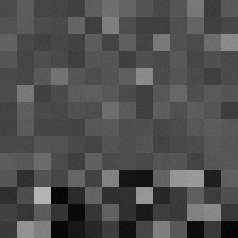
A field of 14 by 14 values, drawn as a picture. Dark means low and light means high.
A few values lie far out on both sides of the bulk. The top part is calmer, up to a seam about 70% of the way down. On average the colour sits 30% of the way up the scale. No single row or column stands out from its neighbours. The halves do not mirror each other.
